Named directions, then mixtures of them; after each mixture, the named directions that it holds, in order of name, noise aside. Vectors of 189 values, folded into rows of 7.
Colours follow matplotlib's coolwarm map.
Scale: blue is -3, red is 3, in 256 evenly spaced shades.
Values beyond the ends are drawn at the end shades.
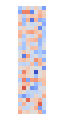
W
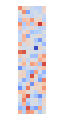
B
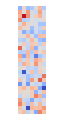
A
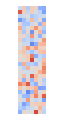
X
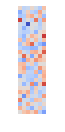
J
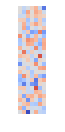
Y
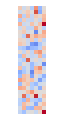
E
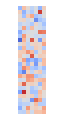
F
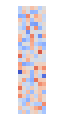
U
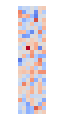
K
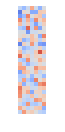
J, U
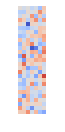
J, U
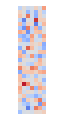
K, U, Y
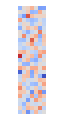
F, U, Y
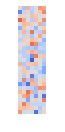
X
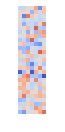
E, F, U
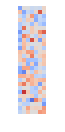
F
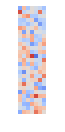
A, F, X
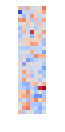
A, X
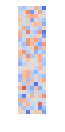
W, Y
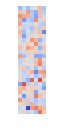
A, K, W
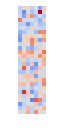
F, J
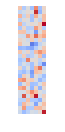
E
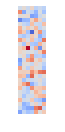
K, X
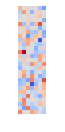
B, W, Y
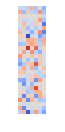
E, K, Y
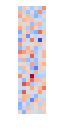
B, F, K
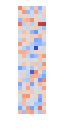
B, E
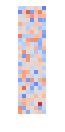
W, Y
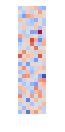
F, U, Y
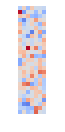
K, X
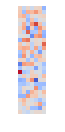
U, Y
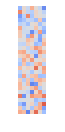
U, X, Y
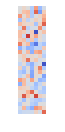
E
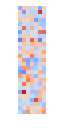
F
